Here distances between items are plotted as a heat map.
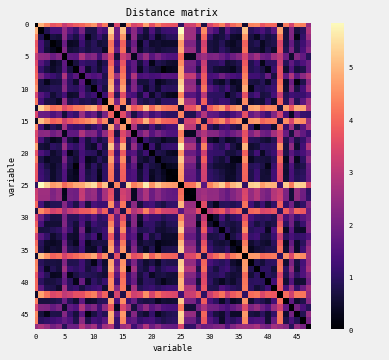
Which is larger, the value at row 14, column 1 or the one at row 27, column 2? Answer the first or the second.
the second
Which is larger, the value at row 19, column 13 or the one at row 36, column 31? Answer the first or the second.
the first
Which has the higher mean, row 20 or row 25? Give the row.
25
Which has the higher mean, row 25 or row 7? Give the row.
25
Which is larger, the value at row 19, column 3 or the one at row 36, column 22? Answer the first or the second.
the second
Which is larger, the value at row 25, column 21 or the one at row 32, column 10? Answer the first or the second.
the first
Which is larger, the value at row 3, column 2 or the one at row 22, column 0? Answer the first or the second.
the second
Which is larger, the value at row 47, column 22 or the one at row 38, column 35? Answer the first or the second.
the first
